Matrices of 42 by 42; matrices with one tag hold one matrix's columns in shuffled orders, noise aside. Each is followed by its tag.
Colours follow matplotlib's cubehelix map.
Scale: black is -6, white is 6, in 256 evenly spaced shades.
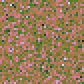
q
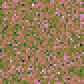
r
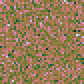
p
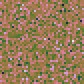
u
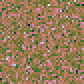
q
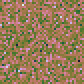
r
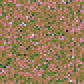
p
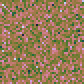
q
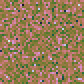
u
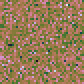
r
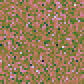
r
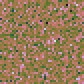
u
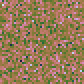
r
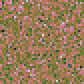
p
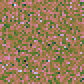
r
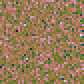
p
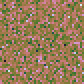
r
